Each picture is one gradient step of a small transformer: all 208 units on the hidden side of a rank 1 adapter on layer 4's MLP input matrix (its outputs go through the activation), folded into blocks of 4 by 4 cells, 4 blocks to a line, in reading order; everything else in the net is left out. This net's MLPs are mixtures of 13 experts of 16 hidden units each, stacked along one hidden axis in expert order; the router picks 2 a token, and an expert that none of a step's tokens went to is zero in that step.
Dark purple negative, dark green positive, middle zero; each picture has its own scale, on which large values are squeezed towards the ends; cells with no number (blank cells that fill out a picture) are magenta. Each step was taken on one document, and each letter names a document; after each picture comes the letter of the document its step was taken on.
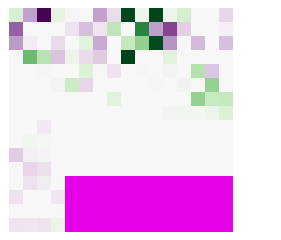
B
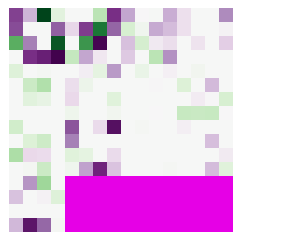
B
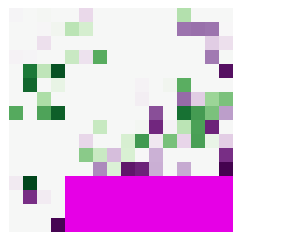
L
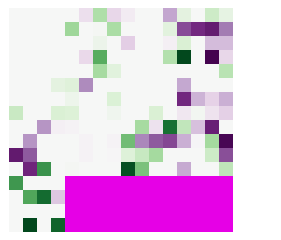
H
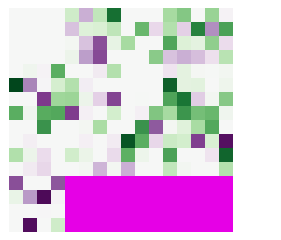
H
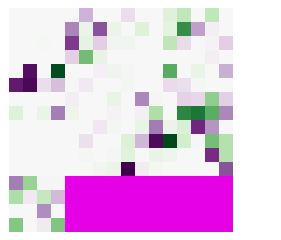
L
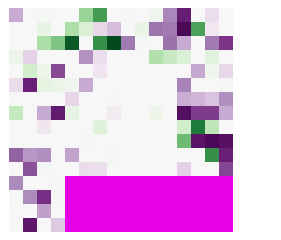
L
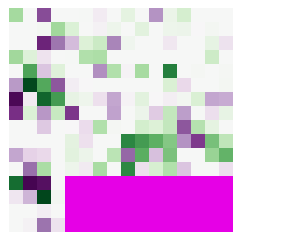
H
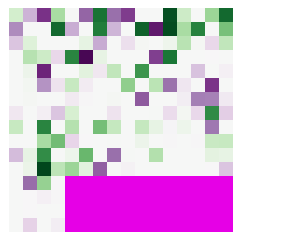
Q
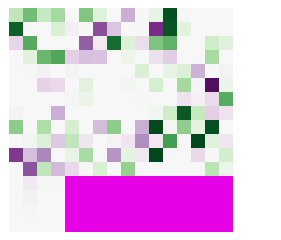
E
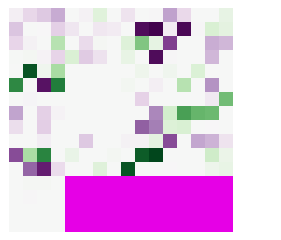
E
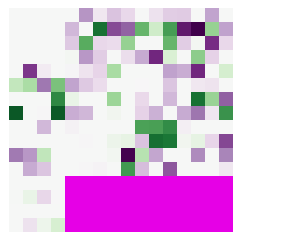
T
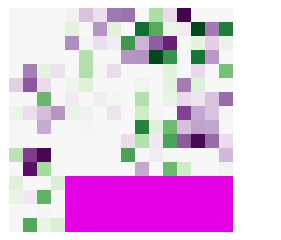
T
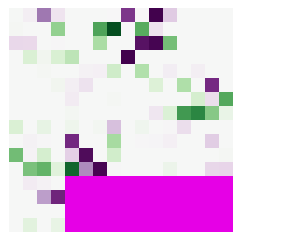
B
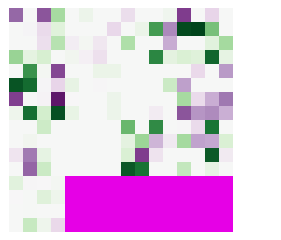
L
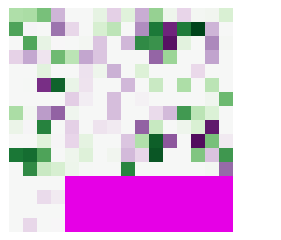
E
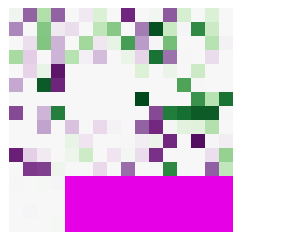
E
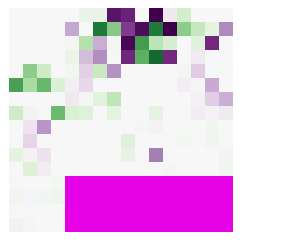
T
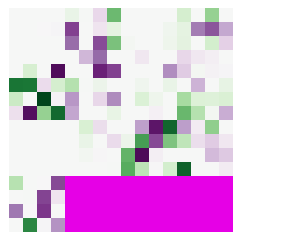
H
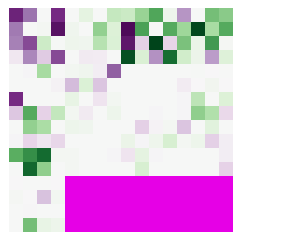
T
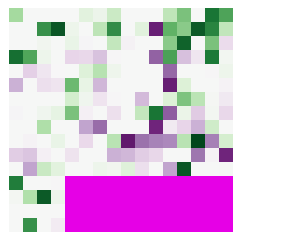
H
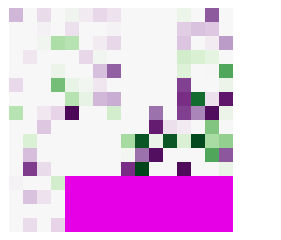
H
